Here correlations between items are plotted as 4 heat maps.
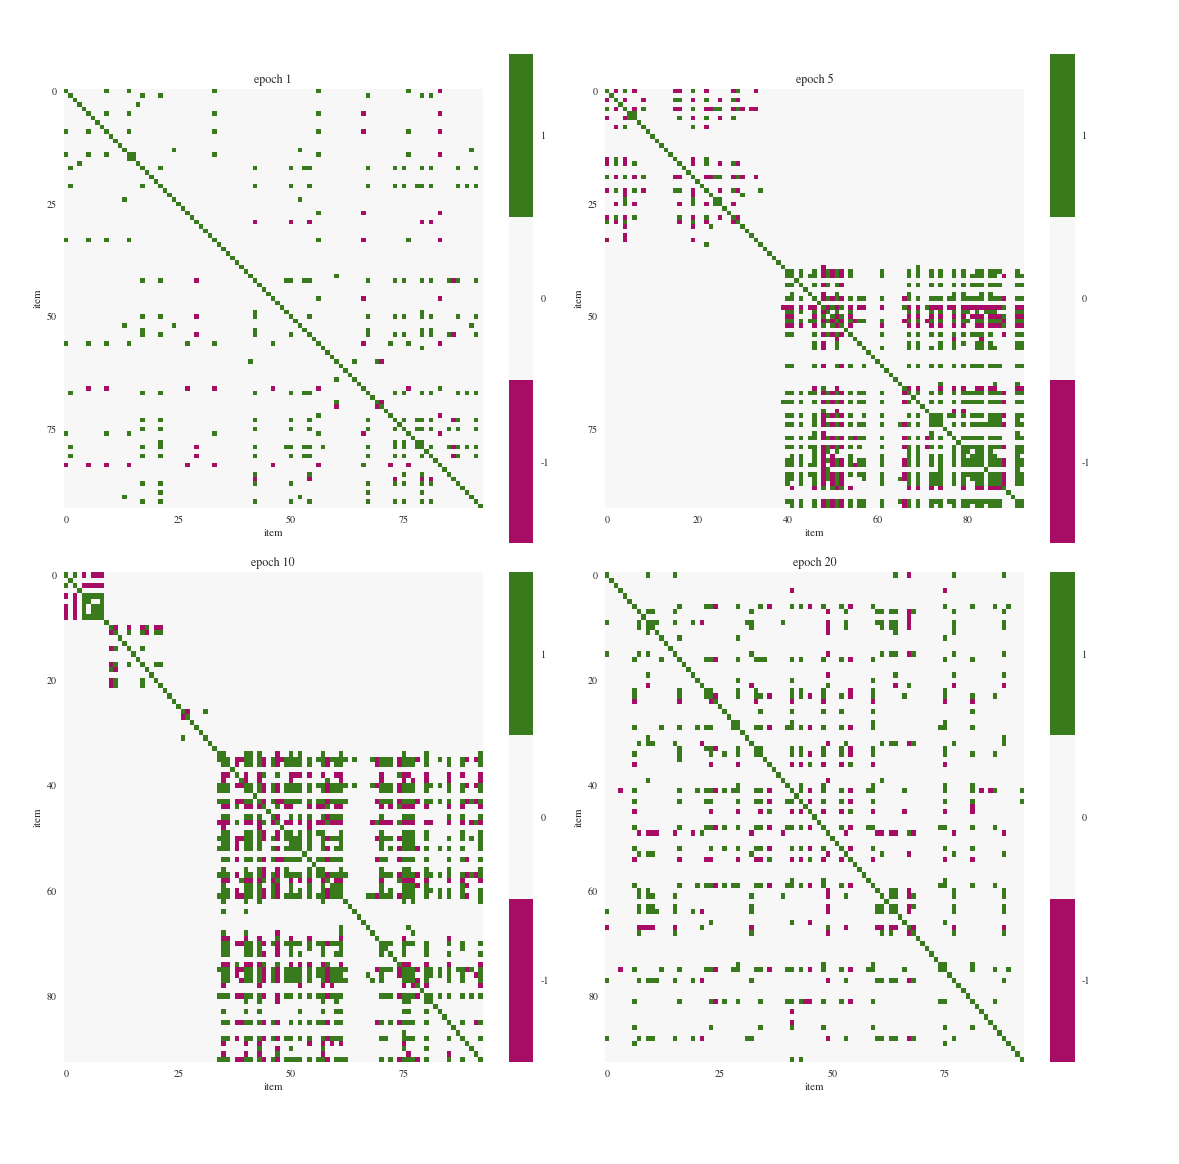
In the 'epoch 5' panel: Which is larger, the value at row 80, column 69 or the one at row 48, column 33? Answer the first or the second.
the first
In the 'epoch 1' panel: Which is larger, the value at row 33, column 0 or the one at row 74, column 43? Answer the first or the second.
the first
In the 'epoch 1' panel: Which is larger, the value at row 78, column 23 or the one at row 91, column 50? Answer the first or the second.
the second
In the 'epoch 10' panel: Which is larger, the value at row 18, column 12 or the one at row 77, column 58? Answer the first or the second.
the first
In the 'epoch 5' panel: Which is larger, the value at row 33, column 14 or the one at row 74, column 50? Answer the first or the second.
the first
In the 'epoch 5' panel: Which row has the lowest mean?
48
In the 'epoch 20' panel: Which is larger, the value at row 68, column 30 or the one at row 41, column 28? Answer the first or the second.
the second
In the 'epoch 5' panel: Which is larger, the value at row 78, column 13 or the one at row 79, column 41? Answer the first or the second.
the second
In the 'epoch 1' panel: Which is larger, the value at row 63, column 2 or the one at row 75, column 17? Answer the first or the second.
the second
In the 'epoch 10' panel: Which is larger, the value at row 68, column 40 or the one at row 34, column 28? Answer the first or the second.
the first
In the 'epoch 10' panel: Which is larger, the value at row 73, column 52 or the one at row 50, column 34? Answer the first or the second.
the second
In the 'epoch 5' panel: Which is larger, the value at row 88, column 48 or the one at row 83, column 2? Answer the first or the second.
the first
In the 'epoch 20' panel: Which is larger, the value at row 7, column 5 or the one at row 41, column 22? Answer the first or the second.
the second
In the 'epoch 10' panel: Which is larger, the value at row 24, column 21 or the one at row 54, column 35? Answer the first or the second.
the second
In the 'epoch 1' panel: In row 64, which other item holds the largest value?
60
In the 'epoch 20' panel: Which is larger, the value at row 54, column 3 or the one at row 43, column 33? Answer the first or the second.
the second
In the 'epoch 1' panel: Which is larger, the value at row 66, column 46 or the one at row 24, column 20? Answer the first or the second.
the second
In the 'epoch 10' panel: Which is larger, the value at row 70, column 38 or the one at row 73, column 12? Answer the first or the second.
the second
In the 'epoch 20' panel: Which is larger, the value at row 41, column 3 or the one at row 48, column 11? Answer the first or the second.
the second
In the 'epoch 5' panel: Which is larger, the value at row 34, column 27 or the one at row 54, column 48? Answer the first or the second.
the first
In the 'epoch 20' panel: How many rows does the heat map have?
93
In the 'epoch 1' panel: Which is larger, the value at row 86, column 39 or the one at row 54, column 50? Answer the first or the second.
the second
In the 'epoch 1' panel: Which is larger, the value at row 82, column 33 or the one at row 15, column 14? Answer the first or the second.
the second
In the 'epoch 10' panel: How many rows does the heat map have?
93
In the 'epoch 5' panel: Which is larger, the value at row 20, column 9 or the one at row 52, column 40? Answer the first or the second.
the first
